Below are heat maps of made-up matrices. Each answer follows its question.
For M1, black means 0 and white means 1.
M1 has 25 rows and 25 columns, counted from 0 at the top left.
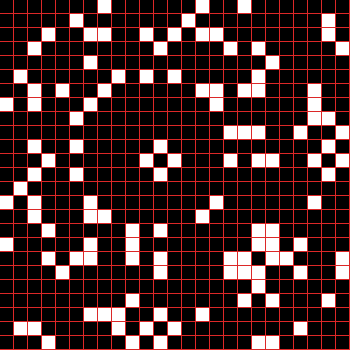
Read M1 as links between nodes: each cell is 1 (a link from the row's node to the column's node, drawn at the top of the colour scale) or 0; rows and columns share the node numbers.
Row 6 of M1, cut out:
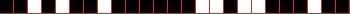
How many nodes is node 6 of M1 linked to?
8
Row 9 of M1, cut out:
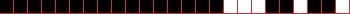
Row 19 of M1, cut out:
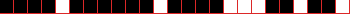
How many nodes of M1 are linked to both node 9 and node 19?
5
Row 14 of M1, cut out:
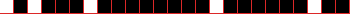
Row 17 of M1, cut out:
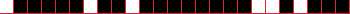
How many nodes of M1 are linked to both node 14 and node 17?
2
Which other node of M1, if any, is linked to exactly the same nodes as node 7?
node 14
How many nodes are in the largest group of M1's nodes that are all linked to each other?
4
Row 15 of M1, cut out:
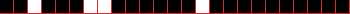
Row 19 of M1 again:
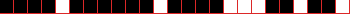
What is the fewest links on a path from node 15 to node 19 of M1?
3
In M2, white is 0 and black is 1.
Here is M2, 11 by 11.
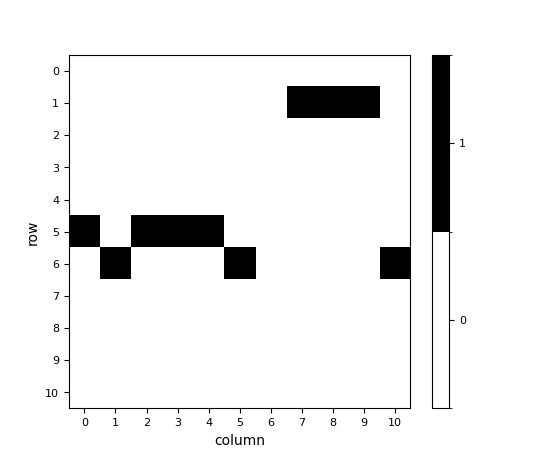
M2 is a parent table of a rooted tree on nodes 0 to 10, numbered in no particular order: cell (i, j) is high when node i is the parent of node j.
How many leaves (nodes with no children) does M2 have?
8
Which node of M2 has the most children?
5
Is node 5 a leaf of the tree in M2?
no
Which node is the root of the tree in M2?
6
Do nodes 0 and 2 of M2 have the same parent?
yes
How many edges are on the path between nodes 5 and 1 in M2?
2
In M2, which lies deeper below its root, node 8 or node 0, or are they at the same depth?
the same depth
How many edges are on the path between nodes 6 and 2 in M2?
2
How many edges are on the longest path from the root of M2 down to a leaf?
2
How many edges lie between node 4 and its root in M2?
2
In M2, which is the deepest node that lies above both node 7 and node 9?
1
